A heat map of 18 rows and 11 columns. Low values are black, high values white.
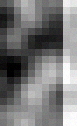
The bottom middle is the smoothest part. No lone cell stands out from its neighbours. The middle left is the ninth with the lowest average. A vertical seam about 80% of the way across splits the table, and the right part is higher.
